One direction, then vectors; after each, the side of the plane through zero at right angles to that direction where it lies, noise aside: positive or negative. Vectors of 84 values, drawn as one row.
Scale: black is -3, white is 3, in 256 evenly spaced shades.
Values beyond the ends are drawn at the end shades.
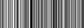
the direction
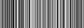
negative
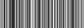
negative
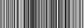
positive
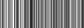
positive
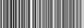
negative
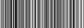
negative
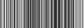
positive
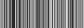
negative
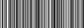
positive
